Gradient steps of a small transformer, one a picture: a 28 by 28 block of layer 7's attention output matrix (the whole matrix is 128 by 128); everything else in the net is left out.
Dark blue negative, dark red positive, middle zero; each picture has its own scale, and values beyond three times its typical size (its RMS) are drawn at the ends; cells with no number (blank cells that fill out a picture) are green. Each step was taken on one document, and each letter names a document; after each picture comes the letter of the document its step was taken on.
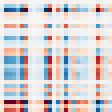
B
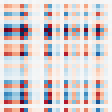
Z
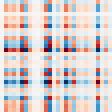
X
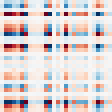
B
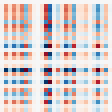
X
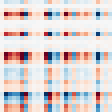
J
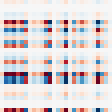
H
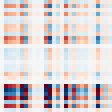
X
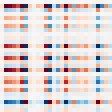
J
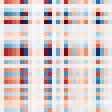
J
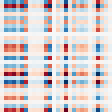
H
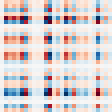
J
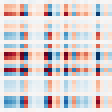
J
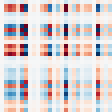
Z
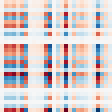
H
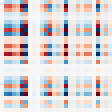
Z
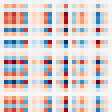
H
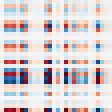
H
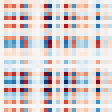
X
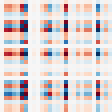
Z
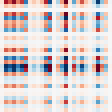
H
